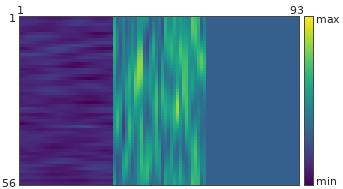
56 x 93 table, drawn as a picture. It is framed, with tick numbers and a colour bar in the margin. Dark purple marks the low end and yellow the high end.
The table splits into one row of 3 panels. Panel 1,1: very low, streaked across, faint in contrast. Panel 1,2: middling, streaked downward, strong in contrast. Panel 1,3: low, flat.
